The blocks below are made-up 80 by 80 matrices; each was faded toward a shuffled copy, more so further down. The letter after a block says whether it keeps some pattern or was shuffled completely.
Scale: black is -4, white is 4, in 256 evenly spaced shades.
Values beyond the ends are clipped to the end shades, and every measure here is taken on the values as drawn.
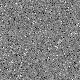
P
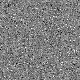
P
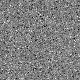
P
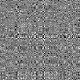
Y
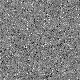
P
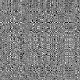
Y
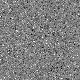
P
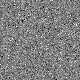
P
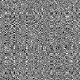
Y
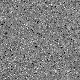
P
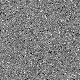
P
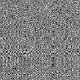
Y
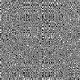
Y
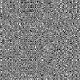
Y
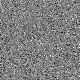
P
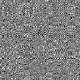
Y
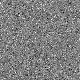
P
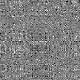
Y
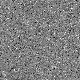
P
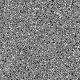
P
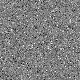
P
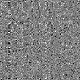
Y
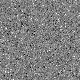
P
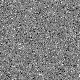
P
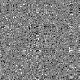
Y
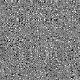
Y
